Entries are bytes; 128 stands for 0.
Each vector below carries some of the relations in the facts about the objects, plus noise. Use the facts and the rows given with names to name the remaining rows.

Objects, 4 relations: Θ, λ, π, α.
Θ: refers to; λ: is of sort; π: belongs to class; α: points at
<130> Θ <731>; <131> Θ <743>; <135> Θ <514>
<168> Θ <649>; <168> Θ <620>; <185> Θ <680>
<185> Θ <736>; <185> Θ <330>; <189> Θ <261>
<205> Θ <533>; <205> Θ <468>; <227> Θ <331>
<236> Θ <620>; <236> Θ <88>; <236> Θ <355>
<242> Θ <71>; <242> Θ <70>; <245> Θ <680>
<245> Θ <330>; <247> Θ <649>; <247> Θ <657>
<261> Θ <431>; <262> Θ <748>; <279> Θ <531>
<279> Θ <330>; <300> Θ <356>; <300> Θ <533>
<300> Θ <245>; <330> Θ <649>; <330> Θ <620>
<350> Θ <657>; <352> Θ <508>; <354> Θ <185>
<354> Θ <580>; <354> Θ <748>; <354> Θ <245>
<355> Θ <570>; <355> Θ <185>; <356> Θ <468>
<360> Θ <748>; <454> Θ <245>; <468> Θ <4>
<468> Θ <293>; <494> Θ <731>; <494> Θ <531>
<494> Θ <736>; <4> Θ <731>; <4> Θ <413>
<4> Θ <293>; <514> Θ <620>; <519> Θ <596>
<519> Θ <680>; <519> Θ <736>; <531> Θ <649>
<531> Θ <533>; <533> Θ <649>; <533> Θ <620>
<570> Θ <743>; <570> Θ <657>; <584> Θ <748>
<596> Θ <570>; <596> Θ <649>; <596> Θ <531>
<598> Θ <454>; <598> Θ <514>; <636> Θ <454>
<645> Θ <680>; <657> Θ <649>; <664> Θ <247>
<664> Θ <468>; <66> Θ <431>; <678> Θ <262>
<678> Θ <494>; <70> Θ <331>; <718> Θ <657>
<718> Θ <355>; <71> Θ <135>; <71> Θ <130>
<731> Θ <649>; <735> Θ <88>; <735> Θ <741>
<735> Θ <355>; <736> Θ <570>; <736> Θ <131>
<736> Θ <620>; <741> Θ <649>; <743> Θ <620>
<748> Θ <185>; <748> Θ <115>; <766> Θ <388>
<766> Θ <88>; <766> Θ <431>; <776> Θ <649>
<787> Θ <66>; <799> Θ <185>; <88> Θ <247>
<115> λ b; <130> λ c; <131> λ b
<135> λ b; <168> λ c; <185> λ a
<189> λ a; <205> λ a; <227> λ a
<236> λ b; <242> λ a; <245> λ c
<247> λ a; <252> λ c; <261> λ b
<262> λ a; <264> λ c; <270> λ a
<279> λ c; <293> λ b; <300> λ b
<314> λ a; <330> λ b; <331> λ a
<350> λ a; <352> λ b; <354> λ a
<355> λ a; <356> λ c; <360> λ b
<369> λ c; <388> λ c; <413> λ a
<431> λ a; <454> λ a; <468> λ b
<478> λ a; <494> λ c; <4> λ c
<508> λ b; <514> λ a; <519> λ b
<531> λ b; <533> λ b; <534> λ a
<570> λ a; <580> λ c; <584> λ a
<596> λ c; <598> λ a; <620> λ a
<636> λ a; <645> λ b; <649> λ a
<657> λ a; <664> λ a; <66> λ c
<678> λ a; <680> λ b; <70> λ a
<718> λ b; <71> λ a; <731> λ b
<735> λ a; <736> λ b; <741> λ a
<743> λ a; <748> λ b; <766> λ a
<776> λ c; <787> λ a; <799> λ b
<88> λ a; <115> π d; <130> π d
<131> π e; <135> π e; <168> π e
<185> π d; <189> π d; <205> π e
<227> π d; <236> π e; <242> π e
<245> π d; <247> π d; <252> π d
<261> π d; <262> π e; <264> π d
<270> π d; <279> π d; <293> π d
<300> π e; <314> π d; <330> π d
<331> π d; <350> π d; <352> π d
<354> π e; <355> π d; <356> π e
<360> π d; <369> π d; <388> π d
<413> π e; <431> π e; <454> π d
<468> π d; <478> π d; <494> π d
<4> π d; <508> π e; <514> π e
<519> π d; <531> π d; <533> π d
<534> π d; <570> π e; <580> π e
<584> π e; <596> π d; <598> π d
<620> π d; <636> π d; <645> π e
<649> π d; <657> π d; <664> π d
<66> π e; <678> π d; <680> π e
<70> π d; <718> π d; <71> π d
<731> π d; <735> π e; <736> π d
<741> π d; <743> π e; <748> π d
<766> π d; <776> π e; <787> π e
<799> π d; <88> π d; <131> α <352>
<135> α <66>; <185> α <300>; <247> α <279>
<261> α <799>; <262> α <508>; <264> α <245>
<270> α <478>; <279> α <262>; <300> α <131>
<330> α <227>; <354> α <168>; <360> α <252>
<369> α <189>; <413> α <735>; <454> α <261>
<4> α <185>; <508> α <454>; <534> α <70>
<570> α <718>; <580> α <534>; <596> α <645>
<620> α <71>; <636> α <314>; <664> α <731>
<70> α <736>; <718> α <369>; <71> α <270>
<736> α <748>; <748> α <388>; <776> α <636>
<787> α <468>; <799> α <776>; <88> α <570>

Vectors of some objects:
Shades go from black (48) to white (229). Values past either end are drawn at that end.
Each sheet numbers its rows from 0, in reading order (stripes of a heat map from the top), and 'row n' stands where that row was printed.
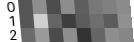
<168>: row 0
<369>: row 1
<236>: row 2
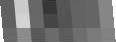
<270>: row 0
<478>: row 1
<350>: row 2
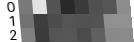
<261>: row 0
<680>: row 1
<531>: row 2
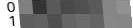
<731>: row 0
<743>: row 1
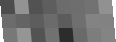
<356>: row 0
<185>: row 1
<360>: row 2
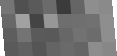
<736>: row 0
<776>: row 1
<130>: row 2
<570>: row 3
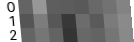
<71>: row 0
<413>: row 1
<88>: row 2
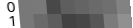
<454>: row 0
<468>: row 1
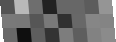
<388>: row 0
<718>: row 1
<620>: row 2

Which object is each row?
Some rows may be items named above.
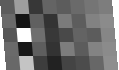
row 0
<262>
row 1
<620>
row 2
<189>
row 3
<620>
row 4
<508>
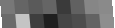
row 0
<748>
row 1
<508>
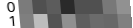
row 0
<293>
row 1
<636>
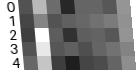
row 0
<388>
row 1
<580>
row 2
<66>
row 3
<242>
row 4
<508>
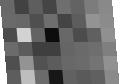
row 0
<657>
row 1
<131>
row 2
<431>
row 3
<247>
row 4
<356>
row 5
<331>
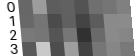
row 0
<664>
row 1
<135>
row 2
<718>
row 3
<354>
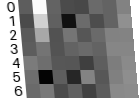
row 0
<766>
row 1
<431>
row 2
<205>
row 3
<514>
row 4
<115>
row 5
<649>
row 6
<135>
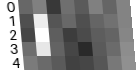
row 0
<279>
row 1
<242>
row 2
<787>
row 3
<352>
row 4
<468>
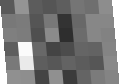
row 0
<4>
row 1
<718>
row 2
<519>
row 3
<227>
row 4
<314>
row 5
<799>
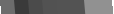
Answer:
<680>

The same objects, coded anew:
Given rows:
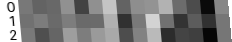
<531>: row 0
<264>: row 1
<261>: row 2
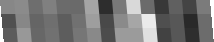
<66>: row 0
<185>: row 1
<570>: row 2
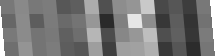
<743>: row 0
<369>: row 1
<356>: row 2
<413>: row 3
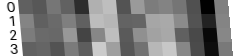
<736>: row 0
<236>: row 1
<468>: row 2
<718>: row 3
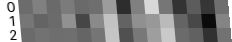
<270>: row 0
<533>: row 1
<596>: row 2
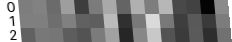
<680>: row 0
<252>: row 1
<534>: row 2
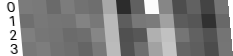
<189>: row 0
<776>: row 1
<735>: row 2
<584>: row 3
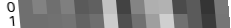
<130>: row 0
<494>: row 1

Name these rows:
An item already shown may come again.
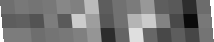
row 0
<776>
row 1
<718>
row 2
<787>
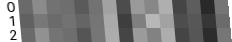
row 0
<580>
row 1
<71>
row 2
<580>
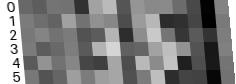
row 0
<748>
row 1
<508>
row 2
<388>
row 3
<519>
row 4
<620>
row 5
<261>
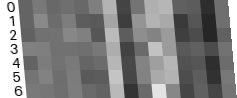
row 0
<4>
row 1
<88>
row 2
<454>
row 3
<242>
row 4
<247>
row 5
<130>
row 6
<227>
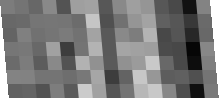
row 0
<135>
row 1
<636>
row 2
<262>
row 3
<293>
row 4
<131>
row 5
<242>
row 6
<718>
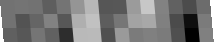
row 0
<354>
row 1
<360>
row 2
<736>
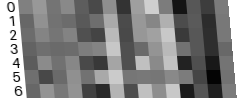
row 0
<431>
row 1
<580>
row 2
<657>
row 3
<279>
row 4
<620>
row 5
<799>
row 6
<649>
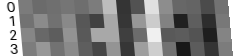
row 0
<766>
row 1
<331>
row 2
<352>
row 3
<431>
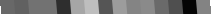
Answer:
<748>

